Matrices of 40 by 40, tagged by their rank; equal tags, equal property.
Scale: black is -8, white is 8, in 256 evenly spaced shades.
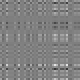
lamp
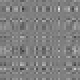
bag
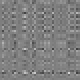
bag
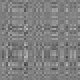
bag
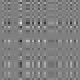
lamp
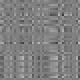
bag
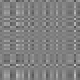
lamp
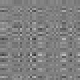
bag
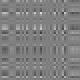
lamp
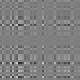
lamp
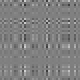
lamp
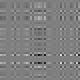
lamp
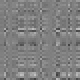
bag
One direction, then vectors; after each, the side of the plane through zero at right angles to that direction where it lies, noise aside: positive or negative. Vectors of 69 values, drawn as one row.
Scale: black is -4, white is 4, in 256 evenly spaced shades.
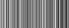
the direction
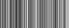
negative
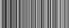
negative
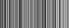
negative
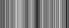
positive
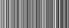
positive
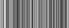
positive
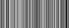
positive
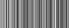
positive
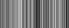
positive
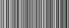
positive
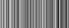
positive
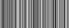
negative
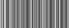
positive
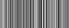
positive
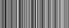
negative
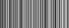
negative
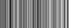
negative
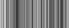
positive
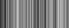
negative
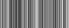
negative
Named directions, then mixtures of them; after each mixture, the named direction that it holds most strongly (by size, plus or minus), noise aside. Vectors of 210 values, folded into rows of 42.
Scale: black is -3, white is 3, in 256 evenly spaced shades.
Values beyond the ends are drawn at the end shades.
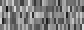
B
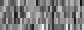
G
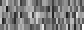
B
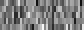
G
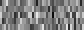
G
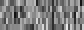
G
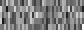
B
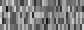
B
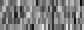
G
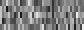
B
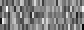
B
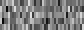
B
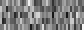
B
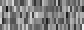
B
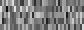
B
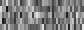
B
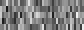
B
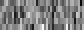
G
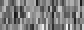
G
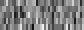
G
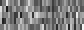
B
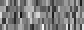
G
